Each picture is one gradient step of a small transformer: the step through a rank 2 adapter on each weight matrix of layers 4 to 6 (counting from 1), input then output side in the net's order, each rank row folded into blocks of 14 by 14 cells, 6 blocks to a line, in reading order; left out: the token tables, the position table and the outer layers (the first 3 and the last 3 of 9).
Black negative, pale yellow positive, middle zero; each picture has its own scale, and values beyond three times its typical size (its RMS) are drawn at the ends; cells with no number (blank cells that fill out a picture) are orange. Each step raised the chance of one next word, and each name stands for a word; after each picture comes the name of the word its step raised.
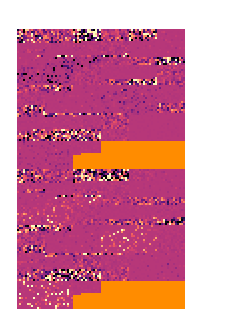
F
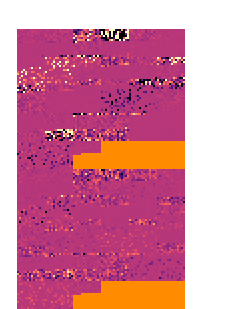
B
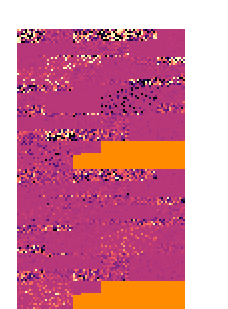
B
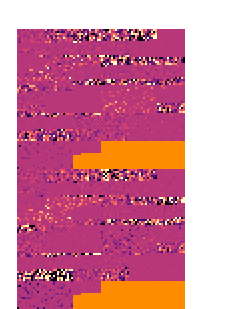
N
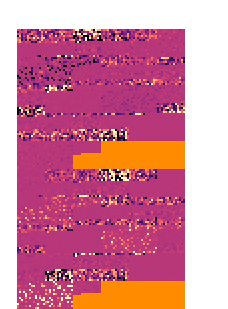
F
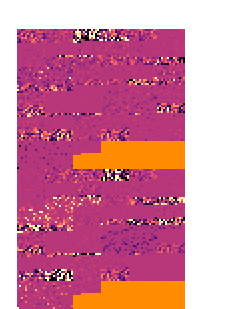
N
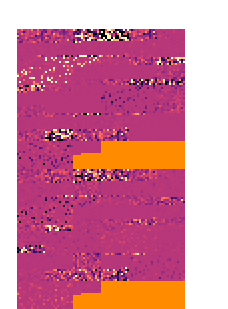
B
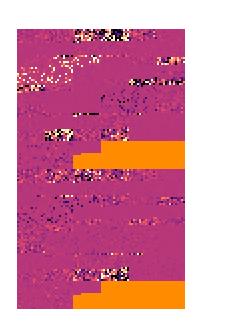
B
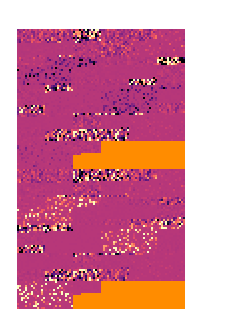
F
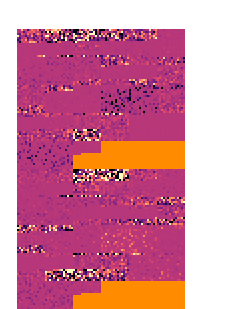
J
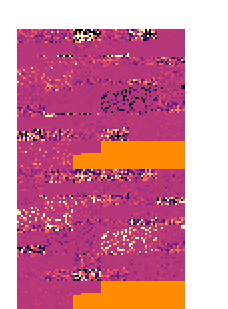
J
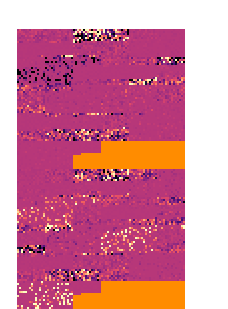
F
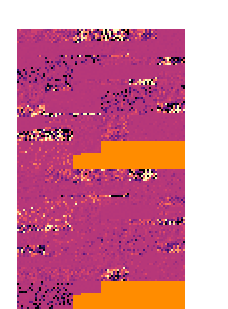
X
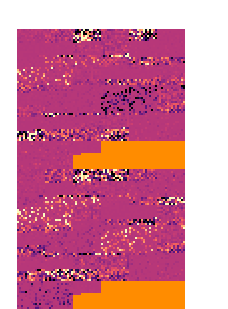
J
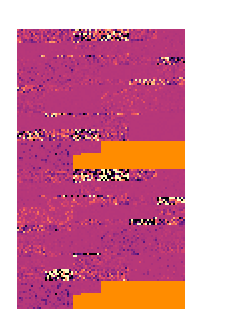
N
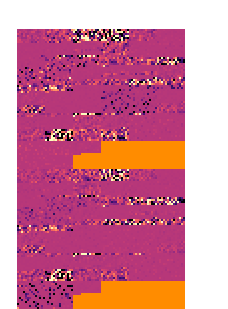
X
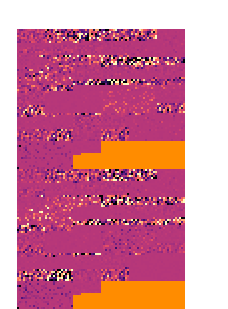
N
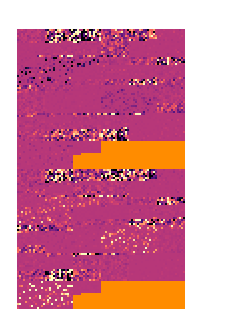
F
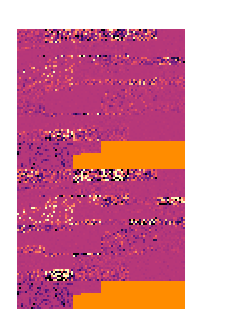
N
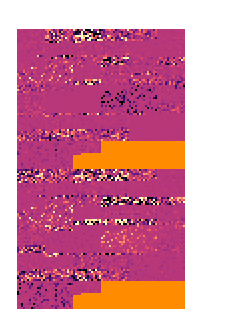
J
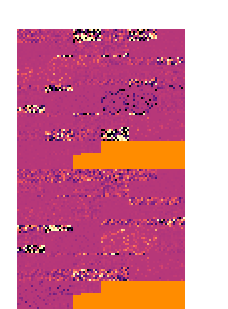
J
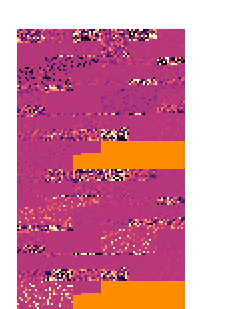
F
